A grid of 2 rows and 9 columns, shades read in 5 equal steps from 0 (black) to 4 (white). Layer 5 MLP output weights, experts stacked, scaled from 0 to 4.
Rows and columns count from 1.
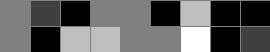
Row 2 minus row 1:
0 -1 3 1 0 2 1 0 1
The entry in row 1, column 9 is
0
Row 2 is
2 0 3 3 2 2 4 0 1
